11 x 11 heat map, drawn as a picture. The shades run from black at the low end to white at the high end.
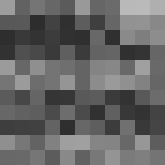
The ninth with the highest average is the top right. Stripes running across repeat 2 times from top to bottom. In the top right lies a patch that is higher than the rest. On average the colour sits 40% of the way up the scale.
